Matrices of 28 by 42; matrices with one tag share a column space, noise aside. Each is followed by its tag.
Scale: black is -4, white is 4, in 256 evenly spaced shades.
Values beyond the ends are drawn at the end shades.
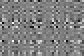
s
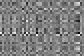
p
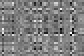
p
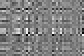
p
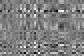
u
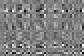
u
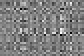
p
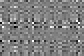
s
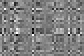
p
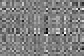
p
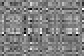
p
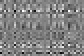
u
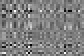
u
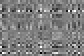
u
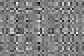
p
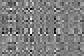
p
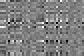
s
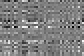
s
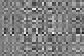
p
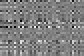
s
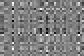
p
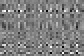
u
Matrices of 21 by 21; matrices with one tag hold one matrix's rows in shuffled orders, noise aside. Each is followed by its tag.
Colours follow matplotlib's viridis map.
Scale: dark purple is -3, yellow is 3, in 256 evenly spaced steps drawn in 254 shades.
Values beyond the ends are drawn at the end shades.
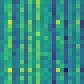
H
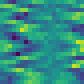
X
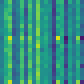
H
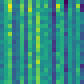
H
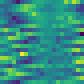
X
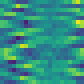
X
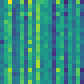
H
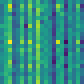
H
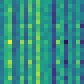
H
